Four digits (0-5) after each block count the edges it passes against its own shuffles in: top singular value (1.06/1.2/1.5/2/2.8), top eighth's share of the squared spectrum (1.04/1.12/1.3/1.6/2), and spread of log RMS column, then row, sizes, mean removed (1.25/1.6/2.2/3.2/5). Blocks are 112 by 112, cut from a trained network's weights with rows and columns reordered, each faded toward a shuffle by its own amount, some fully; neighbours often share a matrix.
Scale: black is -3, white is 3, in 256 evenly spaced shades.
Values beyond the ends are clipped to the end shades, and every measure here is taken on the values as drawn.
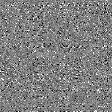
3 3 2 3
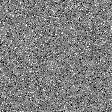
0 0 0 0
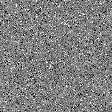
2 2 1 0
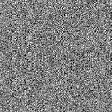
4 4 2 2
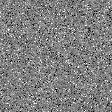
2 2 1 0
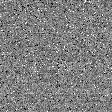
1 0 0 0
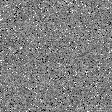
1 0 0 0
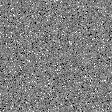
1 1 0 0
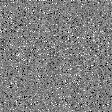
2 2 0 2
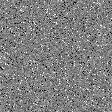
1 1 0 0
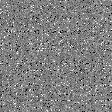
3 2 0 2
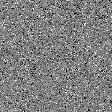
2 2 1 1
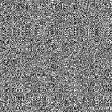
4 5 2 3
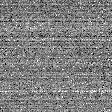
4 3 1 2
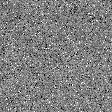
0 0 0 0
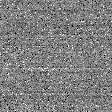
2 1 0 0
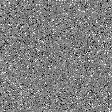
2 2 1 1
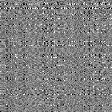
4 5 2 4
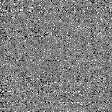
2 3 1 2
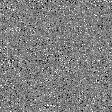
2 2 0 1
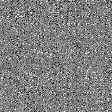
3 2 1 2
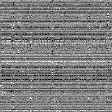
5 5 3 4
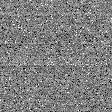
2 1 0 0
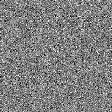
3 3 1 2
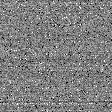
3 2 0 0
